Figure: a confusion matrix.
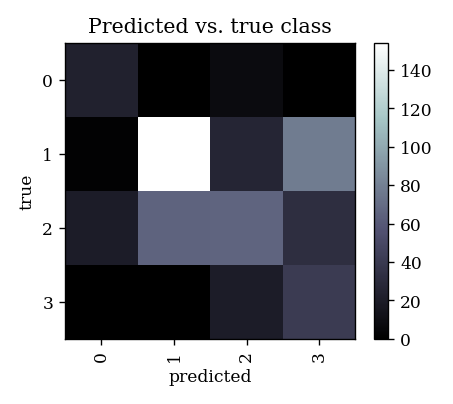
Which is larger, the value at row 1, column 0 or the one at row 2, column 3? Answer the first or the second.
the second
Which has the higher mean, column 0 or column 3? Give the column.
3
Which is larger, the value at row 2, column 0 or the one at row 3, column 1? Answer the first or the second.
the first
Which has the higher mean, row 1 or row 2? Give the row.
1
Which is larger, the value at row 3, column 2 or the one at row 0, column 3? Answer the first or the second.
the first
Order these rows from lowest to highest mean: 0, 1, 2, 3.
0, 3, 2, 1
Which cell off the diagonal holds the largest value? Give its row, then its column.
1, 3
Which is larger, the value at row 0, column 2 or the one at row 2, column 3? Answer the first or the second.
the second
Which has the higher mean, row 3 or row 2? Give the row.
2
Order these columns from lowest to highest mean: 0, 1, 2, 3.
0, 2, 3, 1
